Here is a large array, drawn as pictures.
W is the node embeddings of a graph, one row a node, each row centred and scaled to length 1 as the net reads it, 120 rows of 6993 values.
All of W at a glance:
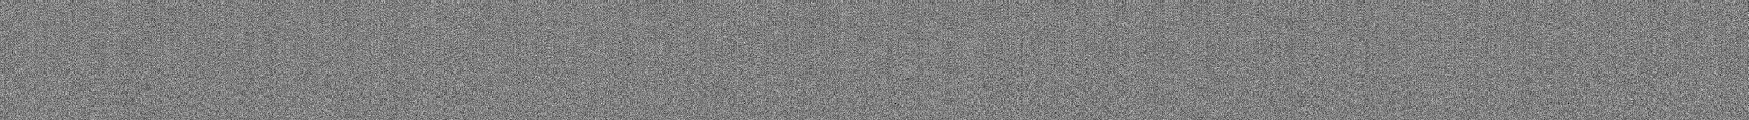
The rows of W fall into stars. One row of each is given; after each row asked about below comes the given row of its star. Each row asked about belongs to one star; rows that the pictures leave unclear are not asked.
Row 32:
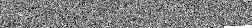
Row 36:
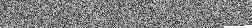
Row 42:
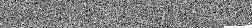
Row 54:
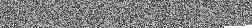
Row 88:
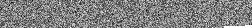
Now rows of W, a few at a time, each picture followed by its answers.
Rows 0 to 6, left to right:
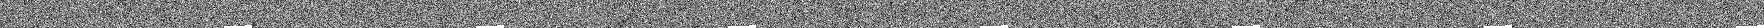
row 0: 88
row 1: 88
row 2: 88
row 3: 54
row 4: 36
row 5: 42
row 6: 88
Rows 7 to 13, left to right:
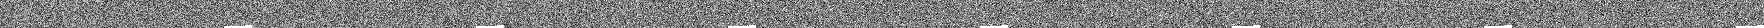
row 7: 88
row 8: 42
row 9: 32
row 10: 88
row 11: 42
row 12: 32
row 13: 88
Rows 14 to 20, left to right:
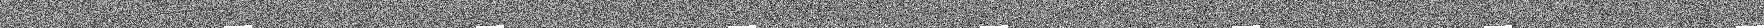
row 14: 32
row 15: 36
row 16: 54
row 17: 42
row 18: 88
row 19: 54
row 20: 88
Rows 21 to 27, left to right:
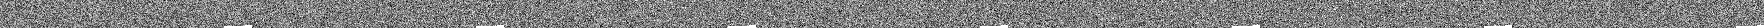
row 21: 36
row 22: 32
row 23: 36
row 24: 36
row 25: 36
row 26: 88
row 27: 88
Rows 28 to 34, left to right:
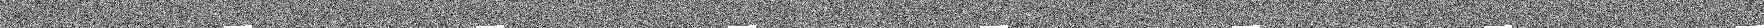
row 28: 42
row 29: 32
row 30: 36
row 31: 54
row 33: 54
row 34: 36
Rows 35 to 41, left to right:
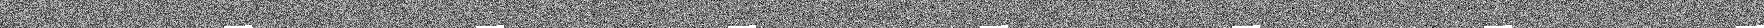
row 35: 32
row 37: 88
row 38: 54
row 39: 32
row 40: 32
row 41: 36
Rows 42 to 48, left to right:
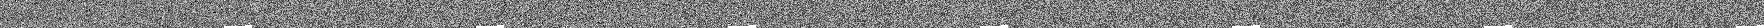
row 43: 32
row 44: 42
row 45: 36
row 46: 32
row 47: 36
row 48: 42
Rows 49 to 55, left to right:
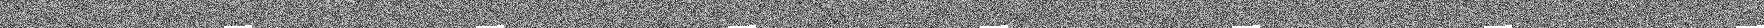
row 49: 32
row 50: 36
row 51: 42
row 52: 36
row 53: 42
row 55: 54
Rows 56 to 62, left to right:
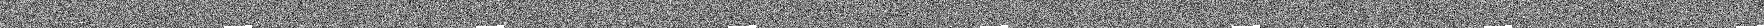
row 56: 36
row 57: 32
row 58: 36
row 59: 42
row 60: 42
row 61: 32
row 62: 54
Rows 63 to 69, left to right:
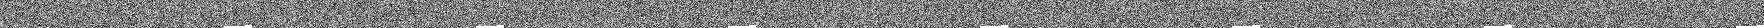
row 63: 36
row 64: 32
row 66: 42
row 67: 32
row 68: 36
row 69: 36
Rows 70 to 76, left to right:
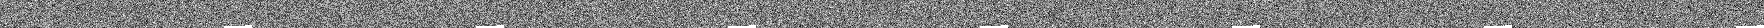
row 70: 54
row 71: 36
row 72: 36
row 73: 36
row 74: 32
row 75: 32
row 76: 54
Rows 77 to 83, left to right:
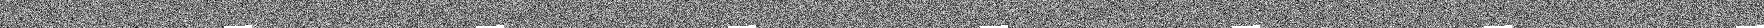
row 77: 88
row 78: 42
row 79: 42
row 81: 54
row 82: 42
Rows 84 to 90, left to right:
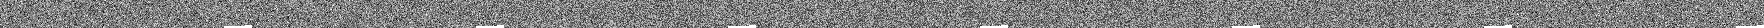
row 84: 54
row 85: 32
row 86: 54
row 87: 32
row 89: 54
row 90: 54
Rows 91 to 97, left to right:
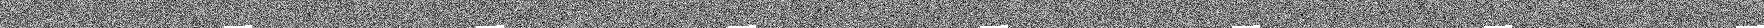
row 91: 42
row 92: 42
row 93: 42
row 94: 42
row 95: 88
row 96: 32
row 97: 32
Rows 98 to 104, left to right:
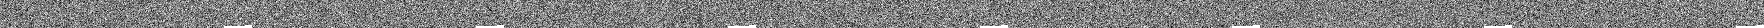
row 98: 36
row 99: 36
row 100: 42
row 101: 36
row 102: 42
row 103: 42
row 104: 36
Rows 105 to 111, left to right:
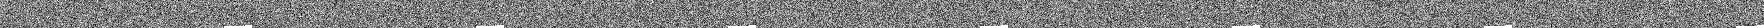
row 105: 32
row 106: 32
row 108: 54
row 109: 54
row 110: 36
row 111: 36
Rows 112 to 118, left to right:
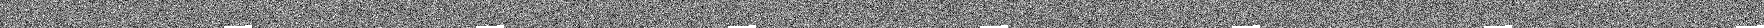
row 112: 88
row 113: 88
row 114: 32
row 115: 54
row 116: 36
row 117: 88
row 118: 42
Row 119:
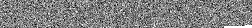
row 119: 54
